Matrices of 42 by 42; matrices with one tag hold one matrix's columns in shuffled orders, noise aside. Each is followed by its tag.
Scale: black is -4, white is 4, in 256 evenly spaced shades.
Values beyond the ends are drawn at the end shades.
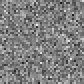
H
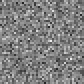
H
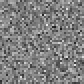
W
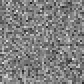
H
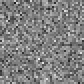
H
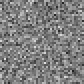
H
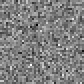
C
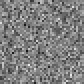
C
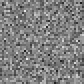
H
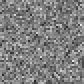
W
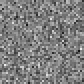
C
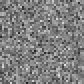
C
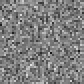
C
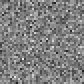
H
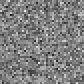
H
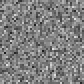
C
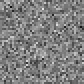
W
